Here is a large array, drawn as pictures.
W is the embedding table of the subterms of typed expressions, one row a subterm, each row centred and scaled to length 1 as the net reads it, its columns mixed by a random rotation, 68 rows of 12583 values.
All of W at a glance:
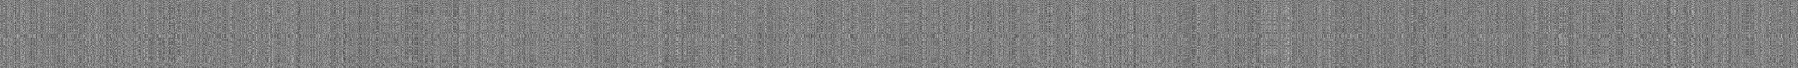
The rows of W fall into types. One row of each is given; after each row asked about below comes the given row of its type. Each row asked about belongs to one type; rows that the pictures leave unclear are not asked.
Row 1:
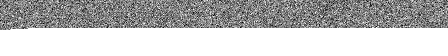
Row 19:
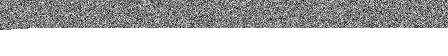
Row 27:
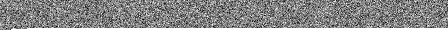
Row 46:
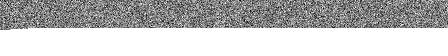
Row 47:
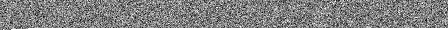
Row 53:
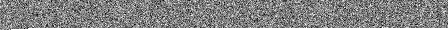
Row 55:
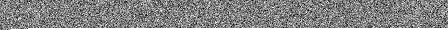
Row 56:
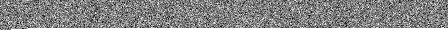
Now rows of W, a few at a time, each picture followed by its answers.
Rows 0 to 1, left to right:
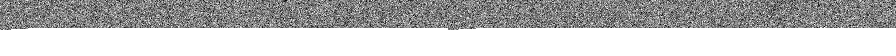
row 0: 56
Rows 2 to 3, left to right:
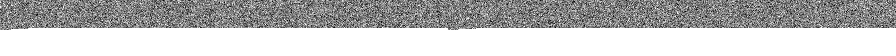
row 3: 55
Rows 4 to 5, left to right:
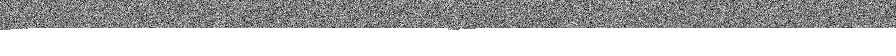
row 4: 46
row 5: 47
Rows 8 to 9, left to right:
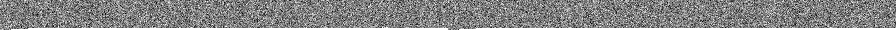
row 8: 53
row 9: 27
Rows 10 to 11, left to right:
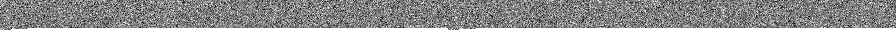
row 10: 47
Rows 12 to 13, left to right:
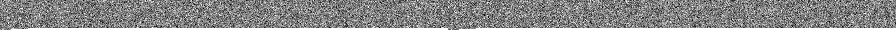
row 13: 46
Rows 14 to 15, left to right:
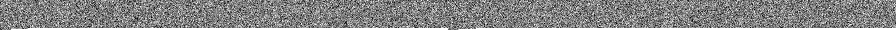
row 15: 46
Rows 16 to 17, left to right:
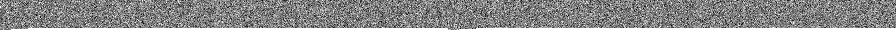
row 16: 46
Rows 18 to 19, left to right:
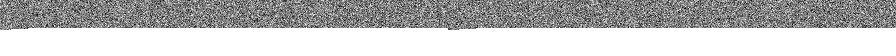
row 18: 53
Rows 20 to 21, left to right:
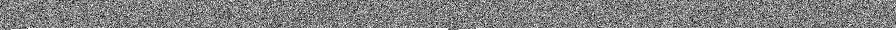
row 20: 1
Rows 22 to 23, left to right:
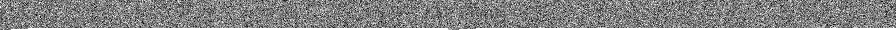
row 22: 46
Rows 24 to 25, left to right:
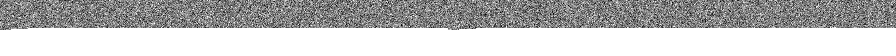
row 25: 53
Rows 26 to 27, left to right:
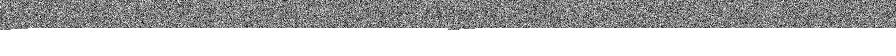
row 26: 46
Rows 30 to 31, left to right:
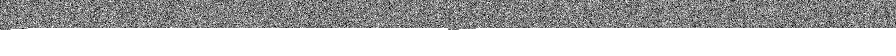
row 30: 56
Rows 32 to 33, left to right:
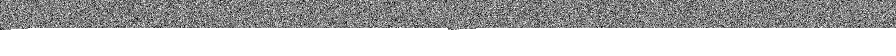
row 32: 19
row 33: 53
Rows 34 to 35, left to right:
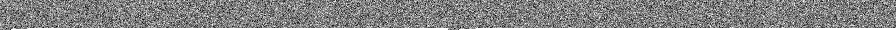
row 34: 27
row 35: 27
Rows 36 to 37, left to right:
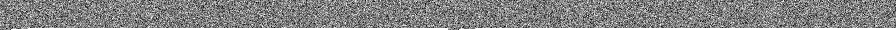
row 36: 27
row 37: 27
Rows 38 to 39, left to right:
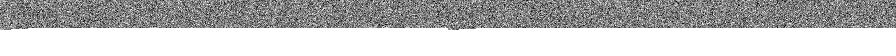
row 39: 1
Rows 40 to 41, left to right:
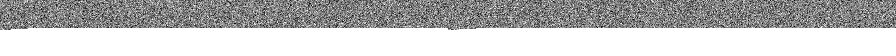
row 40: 1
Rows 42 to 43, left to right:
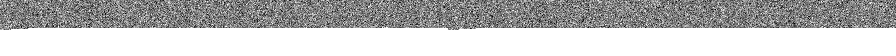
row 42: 53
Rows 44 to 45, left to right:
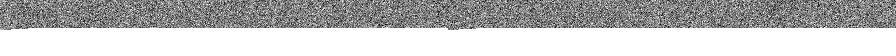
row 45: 1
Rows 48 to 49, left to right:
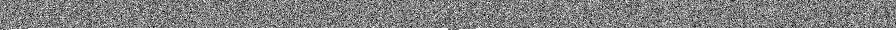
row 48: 53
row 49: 46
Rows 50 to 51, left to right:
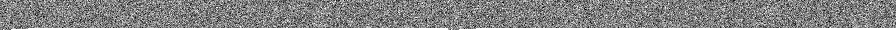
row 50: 47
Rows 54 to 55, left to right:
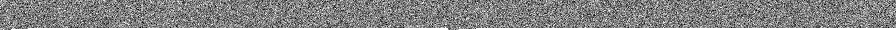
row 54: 47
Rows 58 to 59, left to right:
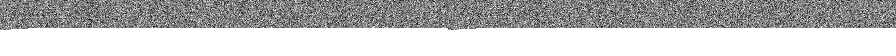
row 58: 53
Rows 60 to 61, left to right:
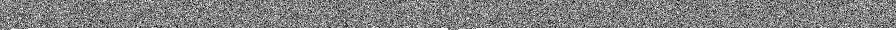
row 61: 55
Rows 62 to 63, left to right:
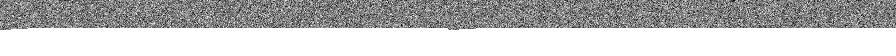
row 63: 56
